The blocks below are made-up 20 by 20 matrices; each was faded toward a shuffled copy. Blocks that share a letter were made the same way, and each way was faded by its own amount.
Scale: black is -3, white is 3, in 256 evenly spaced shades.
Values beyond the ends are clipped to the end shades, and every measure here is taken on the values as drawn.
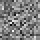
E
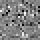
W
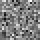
E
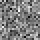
E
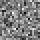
E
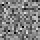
E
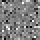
W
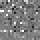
W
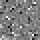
W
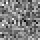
E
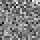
E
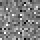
W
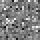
W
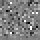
W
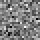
E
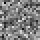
E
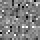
W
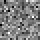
E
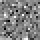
W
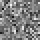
E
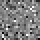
W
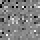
W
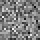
E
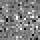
W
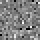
W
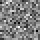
E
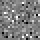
W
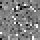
W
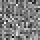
E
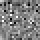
W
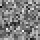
E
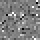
W
